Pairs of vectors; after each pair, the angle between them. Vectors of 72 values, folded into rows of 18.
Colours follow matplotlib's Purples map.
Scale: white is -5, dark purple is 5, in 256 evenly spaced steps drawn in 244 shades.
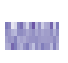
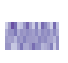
nearly opposite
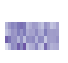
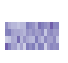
nearly opposite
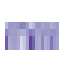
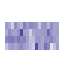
partly opposed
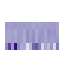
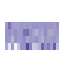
nearly opposite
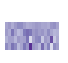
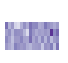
partly opposed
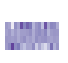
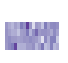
partly aligned
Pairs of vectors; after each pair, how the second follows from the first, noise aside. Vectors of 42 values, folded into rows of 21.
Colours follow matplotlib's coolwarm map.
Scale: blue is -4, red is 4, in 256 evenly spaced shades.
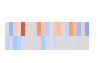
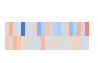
negated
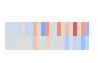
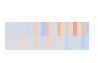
shrunk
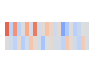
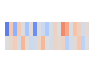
negated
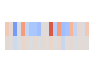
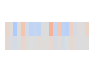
shrunk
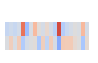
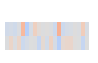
shrunk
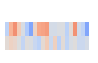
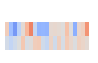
negated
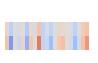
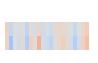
shrunk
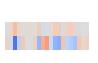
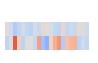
negated
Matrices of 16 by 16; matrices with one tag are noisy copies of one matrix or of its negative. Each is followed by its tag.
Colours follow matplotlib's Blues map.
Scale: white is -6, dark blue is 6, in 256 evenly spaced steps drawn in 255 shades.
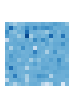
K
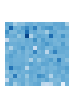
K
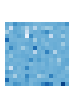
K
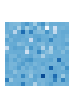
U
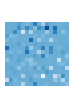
U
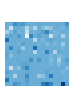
K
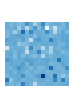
U
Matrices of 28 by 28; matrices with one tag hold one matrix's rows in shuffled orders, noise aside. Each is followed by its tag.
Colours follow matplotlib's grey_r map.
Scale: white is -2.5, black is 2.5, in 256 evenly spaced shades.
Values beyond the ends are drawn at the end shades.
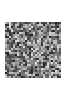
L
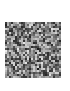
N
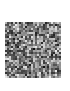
L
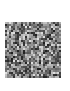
N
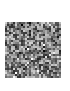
N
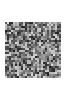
L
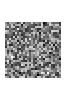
N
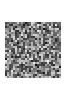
N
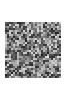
L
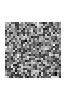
N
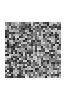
L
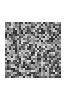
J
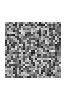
J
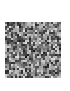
L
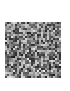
J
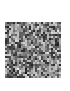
L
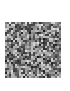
N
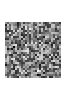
N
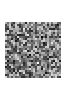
L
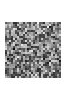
N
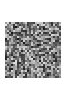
N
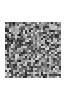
L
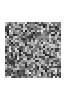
L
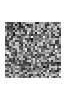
L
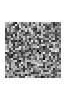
N
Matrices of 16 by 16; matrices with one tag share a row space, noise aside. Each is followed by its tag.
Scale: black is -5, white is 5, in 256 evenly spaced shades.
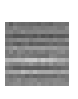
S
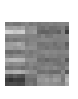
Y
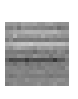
S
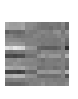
Y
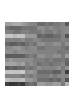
Y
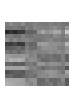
Y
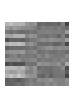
Y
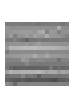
S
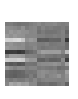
Y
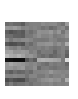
Y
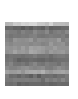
S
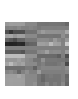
Y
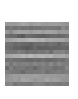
S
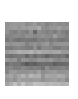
S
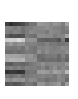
Y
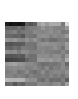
Y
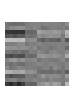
Y
